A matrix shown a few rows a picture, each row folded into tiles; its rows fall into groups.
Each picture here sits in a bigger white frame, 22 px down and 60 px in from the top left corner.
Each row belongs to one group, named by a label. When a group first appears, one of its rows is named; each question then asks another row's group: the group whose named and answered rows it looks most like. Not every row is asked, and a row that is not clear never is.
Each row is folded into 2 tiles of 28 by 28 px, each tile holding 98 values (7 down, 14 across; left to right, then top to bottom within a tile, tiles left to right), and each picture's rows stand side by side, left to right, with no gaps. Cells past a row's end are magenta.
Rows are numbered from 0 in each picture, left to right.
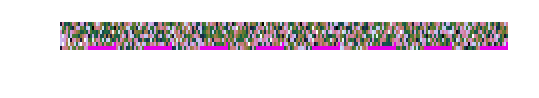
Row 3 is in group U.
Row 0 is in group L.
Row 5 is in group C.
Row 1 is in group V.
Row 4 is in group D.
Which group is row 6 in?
D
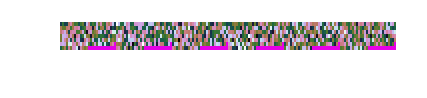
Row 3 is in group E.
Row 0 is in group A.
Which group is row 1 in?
V
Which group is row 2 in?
V
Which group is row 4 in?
V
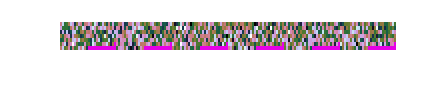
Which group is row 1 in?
L
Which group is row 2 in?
A
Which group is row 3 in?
E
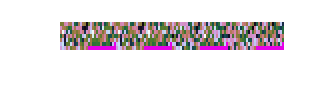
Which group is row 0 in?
C
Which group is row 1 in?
C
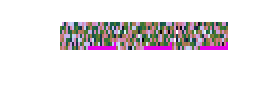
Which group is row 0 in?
V
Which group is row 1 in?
C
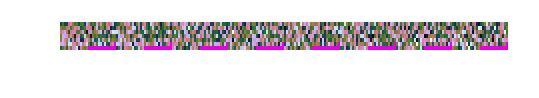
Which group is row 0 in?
A
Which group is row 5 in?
D
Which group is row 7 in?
E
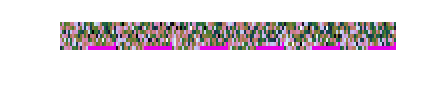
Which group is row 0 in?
L
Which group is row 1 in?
D
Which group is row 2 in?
L
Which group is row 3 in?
V
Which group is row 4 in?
L
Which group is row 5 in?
A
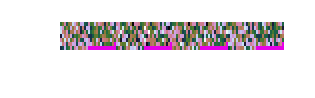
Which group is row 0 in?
D
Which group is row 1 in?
D
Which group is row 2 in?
D
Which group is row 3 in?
A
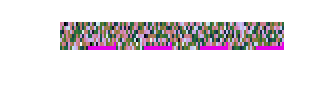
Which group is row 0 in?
U
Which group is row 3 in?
V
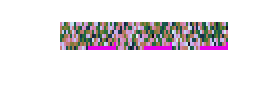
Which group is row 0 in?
V
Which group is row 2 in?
A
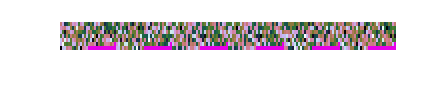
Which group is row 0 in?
L
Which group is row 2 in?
D
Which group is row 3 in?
D
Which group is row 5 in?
L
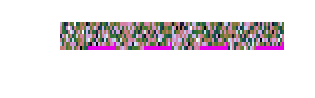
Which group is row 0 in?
E
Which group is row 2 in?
L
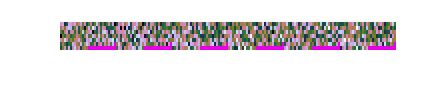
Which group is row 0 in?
U
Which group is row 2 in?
A
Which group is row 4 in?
V
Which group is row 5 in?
A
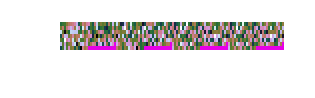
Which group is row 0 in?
A
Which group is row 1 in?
E
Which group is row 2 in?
E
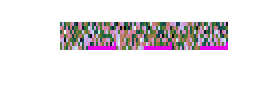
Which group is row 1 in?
L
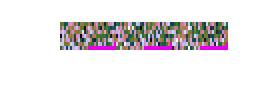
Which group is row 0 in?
A
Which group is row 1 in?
D
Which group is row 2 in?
A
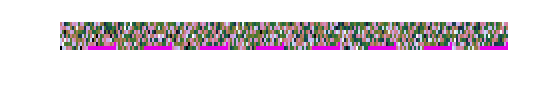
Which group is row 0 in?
L
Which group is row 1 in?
E
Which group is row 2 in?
C
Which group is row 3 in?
E
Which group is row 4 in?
D
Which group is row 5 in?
E
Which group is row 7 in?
C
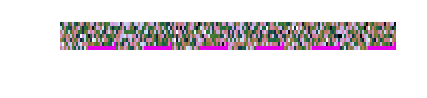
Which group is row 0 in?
C
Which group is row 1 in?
V
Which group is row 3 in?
V
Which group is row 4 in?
A
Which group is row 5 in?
D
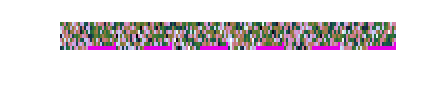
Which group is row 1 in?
A
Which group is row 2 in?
E
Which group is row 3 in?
L
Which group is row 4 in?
L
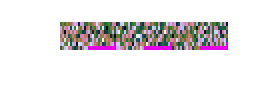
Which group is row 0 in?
L
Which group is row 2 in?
U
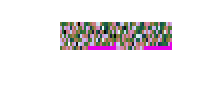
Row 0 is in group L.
